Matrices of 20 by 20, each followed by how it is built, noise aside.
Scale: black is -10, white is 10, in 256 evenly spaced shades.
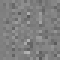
uneven columns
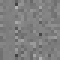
uneven columns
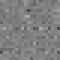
uneven rows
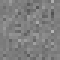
uneven columns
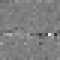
uneven rows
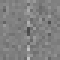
uneven columns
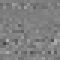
uneven rows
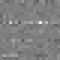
uneven rows
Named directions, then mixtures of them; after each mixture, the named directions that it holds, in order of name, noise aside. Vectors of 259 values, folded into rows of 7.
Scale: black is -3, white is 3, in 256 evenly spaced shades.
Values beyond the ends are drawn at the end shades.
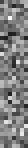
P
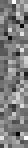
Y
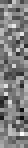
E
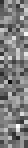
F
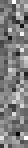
Y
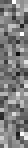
E, Y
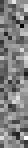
F, Y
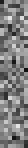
F, P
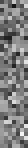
P, Y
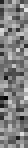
E, F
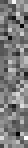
Y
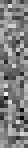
E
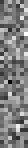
F
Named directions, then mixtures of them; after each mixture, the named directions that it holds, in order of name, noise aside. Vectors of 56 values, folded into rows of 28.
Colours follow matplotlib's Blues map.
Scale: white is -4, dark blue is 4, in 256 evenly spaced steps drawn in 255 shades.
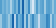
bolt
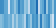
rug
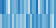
rug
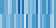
bolt, rug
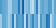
bolt, rug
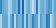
bolt, rug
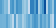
bolt, rug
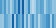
bolt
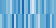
bolt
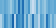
bolt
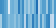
bolt, rug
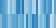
bolt, rug
